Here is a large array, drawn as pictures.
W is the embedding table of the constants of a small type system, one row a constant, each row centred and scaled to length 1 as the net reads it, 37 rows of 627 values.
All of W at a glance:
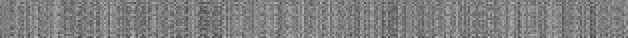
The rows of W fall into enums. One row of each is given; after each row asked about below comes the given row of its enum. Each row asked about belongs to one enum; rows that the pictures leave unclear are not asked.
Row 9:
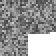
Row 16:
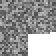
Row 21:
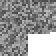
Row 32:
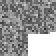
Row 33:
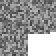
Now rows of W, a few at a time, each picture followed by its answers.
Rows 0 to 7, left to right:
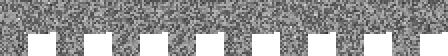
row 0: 32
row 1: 16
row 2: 21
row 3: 21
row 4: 16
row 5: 32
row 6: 33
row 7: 9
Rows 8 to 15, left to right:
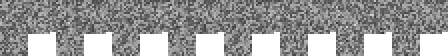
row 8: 16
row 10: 21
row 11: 9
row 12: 21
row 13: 33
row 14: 32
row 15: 33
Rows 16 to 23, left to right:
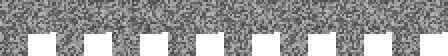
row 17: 21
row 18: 9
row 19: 16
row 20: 33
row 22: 33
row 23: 16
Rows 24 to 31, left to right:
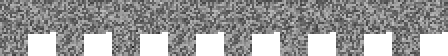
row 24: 33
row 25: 21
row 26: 32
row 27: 21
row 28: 21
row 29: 9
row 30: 33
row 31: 16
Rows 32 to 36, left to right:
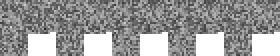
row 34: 9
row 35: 9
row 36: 33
